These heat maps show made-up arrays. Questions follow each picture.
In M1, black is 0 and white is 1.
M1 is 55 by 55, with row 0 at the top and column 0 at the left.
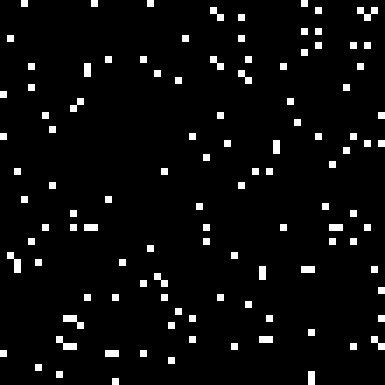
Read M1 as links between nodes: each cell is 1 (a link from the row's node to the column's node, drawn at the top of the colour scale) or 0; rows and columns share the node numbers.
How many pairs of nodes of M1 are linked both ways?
2
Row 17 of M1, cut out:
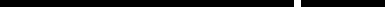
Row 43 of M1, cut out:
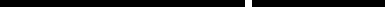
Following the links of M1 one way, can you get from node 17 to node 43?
yes
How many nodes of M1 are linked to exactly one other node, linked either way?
1
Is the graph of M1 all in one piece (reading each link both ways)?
yes
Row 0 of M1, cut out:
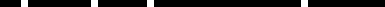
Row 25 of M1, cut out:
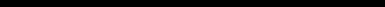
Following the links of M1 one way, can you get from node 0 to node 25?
yes
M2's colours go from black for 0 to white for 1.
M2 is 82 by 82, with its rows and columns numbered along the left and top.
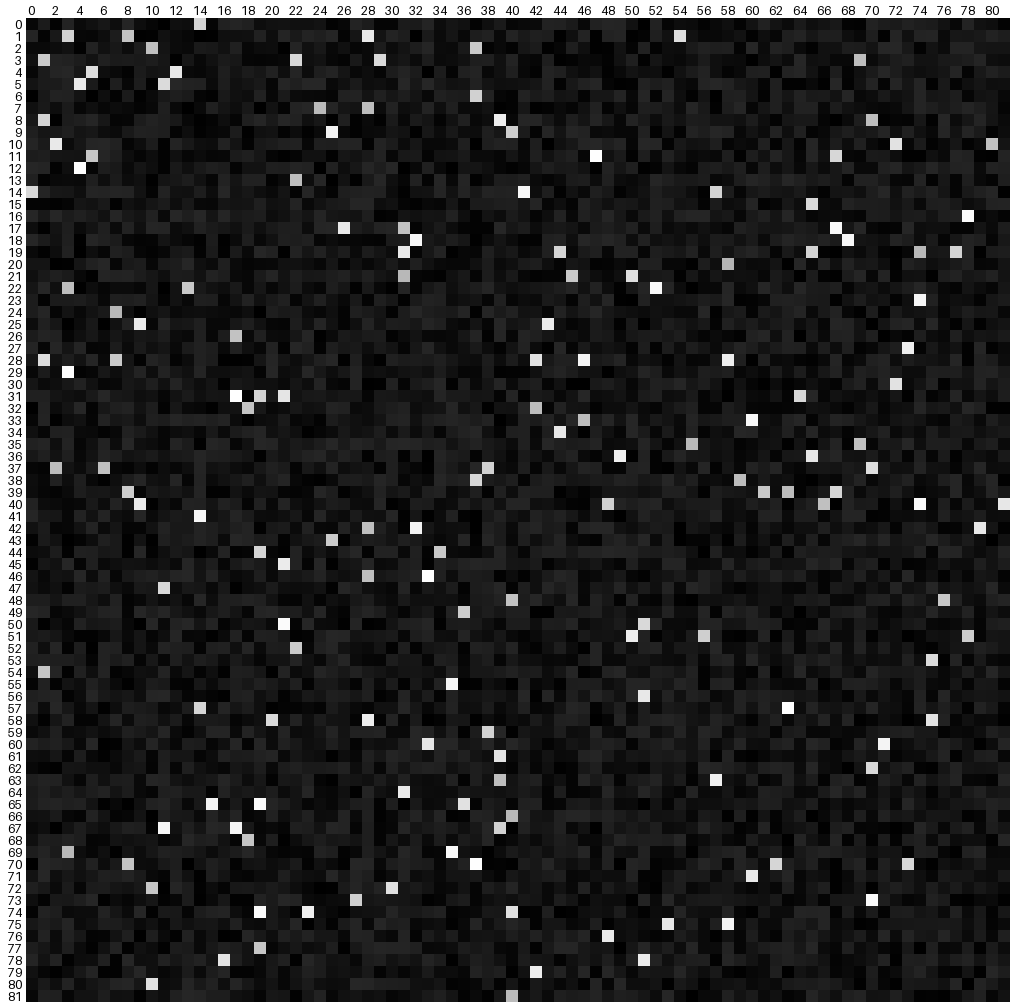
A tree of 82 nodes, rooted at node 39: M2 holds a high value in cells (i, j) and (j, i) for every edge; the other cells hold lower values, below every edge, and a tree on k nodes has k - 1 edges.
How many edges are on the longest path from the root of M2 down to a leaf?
9
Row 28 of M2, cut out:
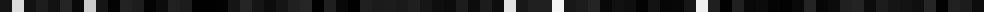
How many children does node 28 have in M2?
4
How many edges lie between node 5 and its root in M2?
3
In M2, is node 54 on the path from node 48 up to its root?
no
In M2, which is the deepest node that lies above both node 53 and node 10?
8
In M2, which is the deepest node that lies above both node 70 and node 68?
8
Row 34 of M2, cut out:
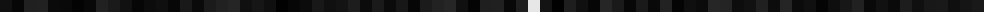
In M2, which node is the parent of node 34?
44
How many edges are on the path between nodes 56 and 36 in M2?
7
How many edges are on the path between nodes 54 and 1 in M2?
1
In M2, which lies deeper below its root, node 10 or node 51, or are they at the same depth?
node 51
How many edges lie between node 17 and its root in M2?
2
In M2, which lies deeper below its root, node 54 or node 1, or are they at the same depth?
node 54
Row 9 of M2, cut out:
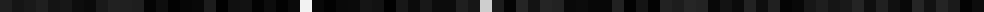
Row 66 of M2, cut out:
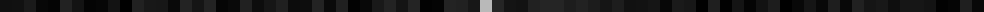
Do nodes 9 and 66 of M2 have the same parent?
yes
